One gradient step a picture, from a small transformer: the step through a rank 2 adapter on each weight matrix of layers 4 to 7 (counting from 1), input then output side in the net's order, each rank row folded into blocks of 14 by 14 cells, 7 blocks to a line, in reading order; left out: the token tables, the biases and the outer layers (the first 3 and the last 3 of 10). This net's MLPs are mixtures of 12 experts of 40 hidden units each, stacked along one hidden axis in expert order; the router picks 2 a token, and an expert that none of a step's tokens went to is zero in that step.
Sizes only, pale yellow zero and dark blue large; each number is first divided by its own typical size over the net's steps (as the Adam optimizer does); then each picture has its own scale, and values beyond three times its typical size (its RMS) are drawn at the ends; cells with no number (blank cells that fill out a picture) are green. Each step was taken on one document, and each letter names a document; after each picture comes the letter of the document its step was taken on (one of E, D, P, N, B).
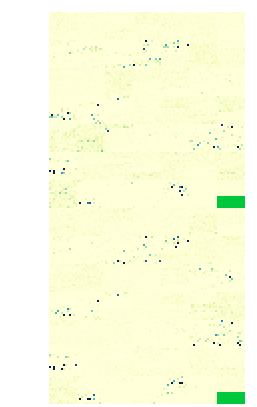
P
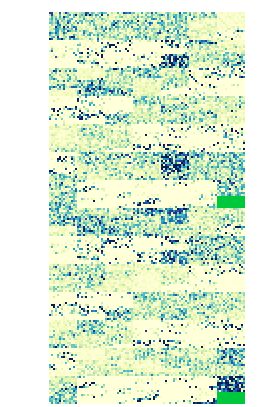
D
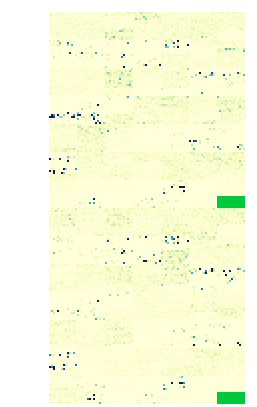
P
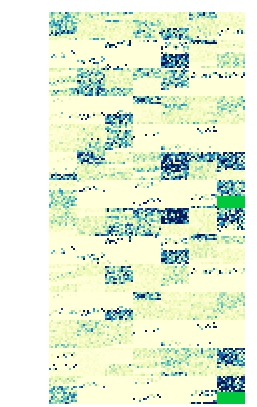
D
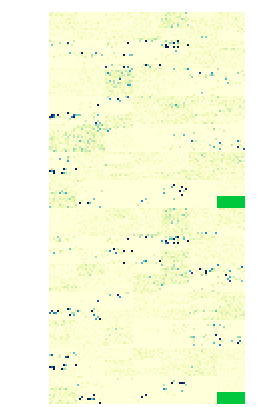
P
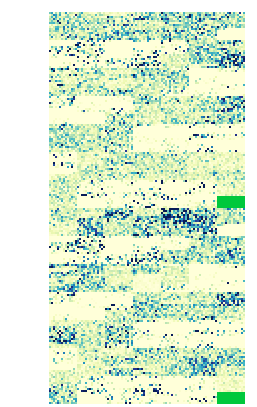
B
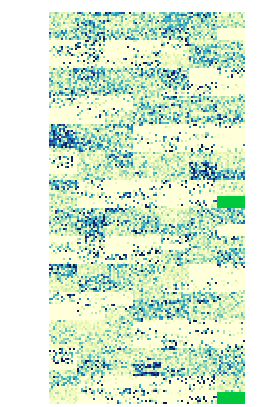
B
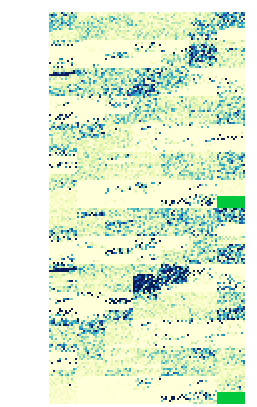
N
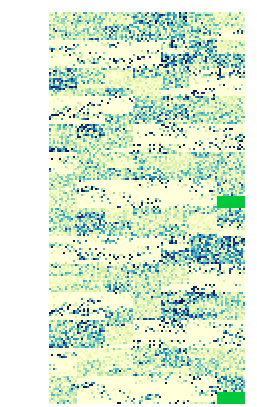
D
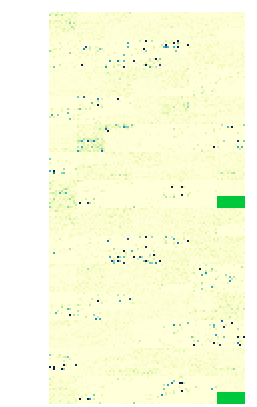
P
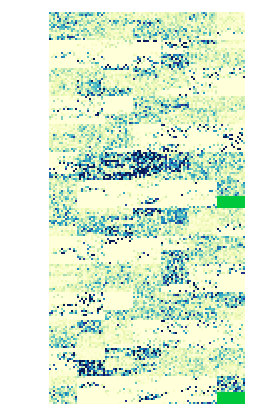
D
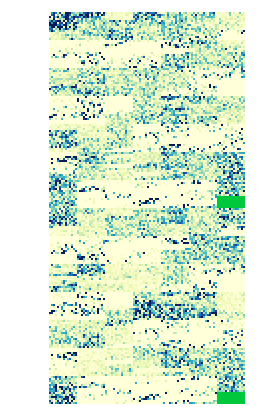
D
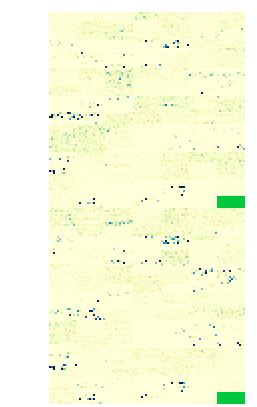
P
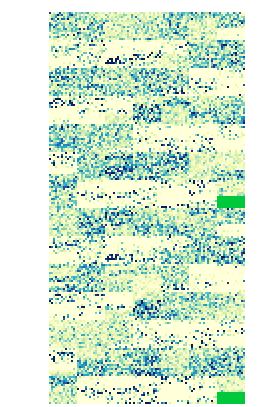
B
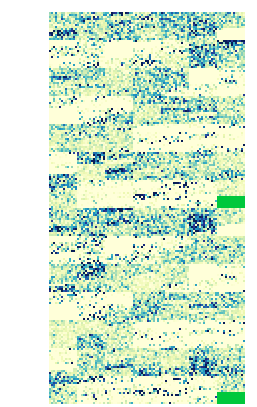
B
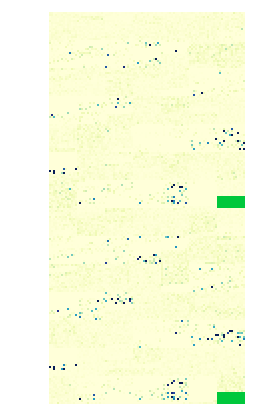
P
